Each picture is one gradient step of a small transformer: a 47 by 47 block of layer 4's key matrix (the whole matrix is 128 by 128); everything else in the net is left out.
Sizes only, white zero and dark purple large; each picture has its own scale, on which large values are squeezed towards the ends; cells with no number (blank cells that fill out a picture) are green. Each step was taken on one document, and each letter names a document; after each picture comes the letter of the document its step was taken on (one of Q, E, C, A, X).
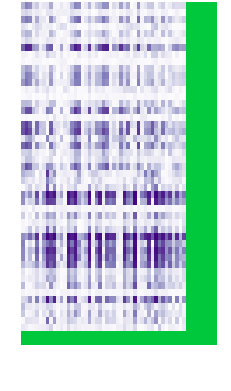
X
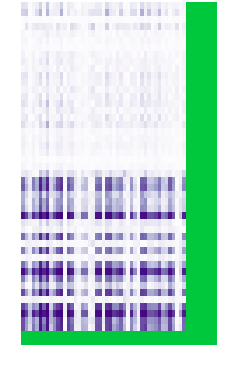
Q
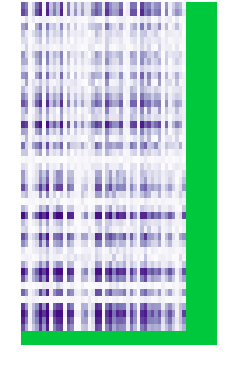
Q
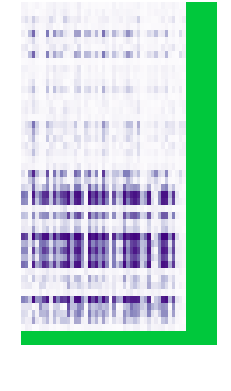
X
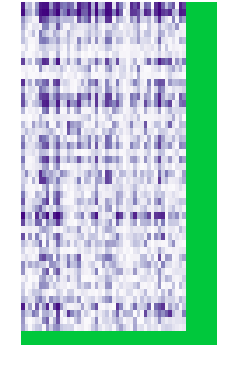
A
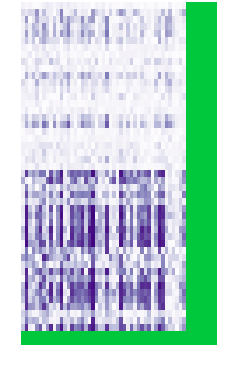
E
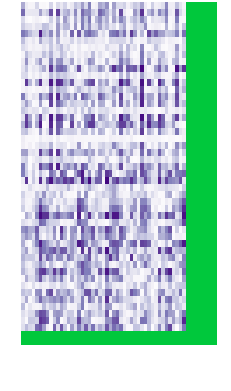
E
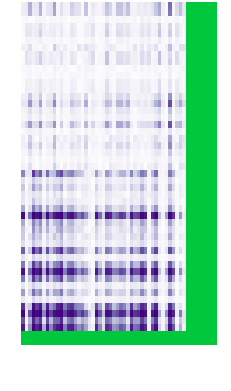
Q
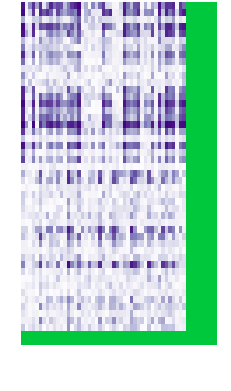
A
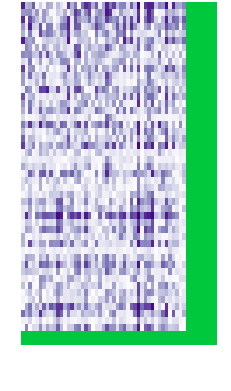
A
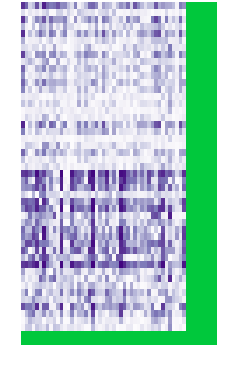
E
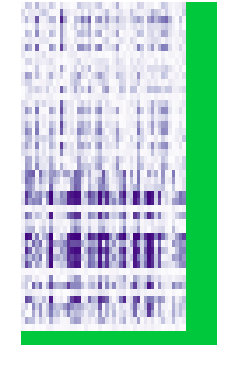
X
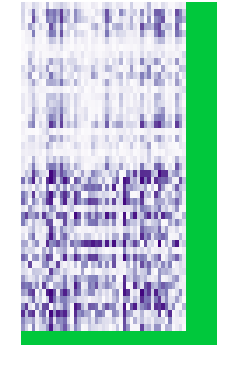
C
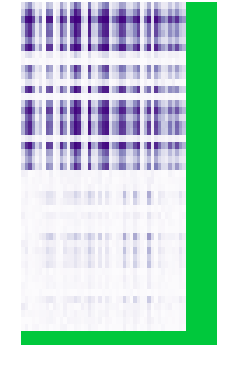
X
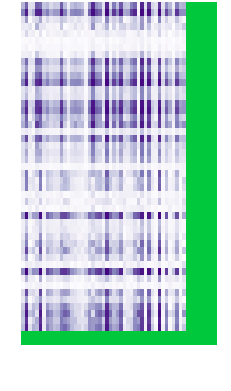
Q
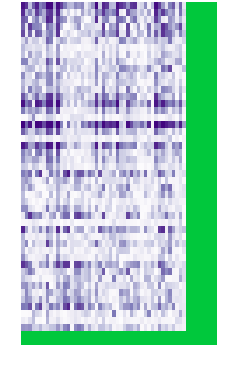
A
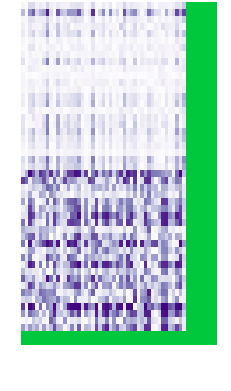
C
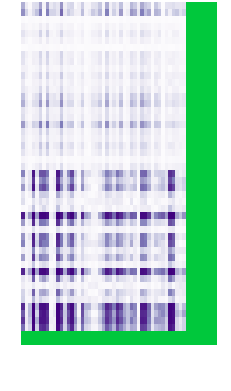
Q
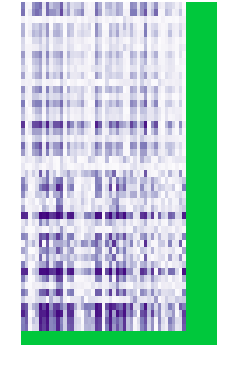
Q
